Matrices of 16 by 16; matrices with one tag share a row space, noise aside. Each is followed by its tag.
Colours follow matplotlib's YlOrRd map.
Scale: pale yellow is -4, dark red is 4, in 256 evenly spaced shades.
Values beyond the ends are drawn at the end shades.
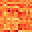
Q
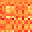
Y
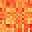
Y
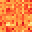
Y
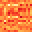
Q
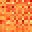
Y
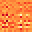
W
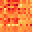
Q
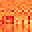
Y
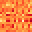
Y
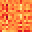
W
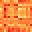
Q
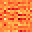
Q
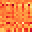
Y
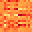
Q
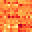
Q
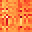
W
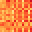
Y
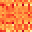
Y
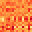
Y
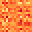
W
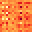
W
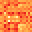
Q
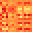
W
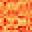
Q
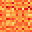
Y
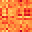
W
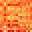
Q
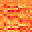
Q
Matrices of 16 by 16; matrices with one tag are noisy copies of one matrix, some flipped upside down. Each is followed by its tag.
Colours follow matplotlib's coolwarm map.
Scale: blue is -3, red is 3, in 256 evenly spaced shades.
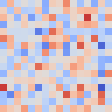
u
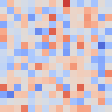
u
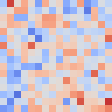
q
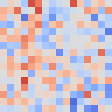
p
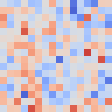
p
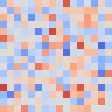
u
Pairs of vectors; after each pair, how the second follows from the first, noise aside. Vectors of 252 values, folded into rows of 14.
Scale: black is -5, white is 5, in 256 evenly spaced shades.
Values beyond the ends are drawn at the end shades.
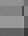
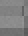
shrunk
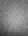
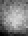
scaled up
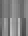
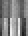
scaled up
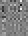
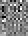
scaled up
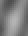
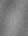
shrunk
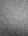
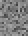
shuffled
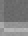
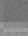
shrunk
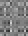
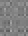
shrunk
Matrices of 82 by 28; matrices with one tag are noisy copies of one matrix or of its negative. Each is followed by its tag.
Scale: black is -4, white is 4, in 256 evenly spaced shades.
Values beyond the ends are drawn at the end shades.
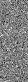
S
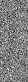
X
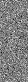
X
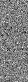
S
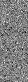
S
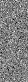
X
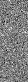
S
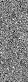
X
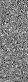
S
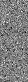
S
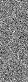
X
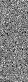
S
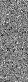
S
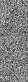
S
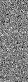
S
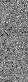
S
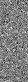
S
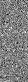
S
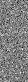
S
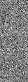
S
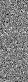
S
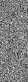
X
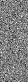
X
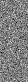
X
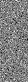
X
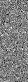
S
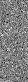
S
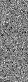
S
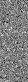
S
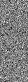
S
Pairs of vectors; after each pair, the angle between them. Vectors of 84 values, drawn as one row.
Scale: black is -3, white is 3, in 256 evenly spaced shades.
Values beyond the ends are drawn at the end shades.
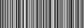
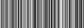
orthogonal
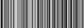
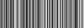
partly aligned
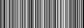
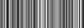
orthogonal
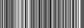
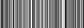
orthogonal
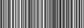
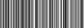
orthogonal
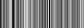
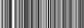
nearly opposite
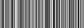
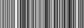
partly aligned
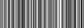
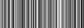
nearly parallel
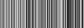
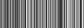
nearly opposite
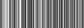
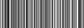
partly opposed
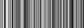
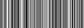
partly aligned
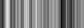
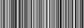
orthogonal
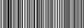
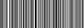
nearly opposite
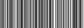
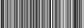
partly aligned
